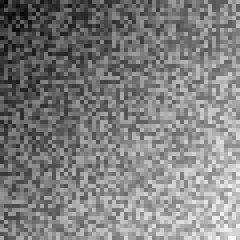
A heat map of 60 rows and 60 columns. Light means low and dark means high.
Odd rows or columns: none. Stripes: none. Slope: up to the top left. Mirror symmetry: none.
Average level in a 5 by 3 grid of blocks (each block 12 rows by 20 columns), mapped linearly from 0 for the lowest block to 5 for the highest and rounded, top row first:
5 4 3 | 4 3 2 | 4 2 1 | 3 2 1 | 2 1 0
